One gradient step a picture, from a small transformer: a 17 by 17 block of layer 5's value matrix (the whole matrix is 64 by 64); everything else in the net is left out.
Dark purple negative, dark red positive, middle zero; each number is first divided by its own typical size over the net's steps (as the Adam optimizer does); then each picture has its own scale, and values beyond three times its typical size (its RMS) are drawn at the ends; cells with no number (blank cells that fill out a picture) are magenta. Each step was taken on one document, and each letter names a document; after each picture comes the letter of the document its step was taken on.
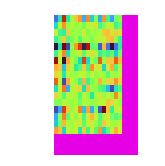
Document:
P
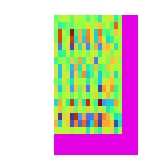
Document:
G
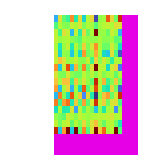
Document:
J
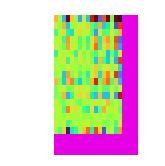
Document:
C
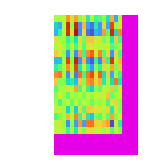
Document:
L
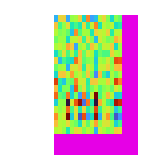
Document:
G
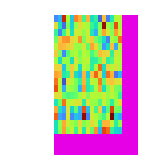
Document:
P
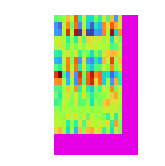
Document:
L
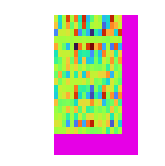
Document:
L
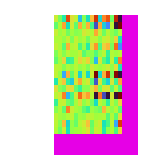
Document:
C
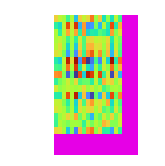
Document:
L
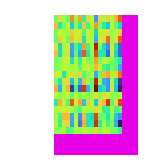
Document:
G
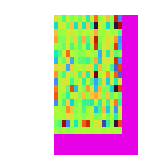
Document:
C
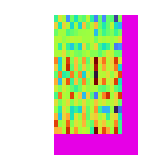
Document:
J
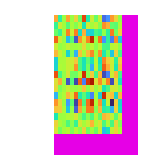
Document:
L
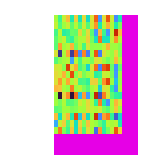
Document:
G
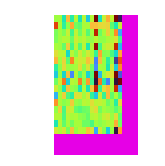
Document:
C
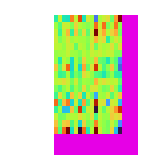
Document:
J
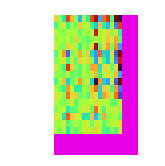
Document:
C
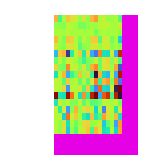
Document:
C
